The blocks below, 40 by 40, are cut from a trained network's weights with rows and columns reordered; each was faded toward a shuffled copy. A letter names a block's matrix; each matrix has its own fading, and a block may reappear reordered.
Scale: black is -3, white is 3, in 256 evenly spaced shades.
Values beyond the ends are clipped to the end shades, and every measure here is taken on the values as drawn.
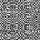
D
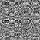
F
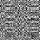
F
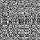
F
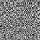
F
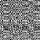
F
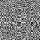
F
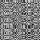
D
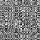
D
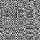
D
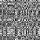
F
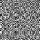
D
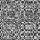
F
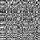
F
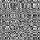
D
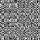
D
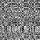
F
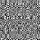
D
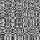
D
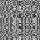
D
